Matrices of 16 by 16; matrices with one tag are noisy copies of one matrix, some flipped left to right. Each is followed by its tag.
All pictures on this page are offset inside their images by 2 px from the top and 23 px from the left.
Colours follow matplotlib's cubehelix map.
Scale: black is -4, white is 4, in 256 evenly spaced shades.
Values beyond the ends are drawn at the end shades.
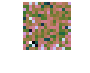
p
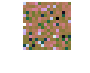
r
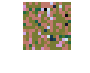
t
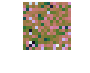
p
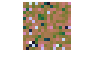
p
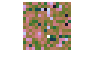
t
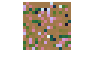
t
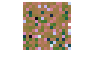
r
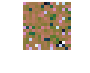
p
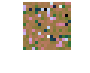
t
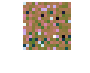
r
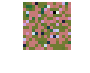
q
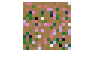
r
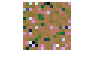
p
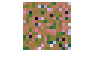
r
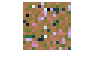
t
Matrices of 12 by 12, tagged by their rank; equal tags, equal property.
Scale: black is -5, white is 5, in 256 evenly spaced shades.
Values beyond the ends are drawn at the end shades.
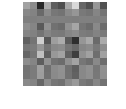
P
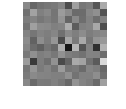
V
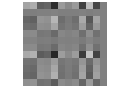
P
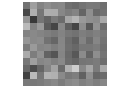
V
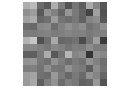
V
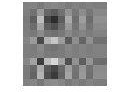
P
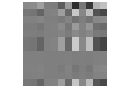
P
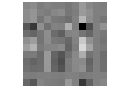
V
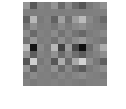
P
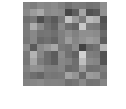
V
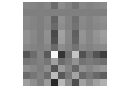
P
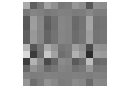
P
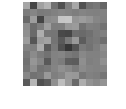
V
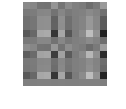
P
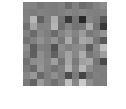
V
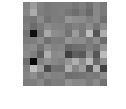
V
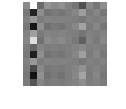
P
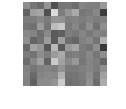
V
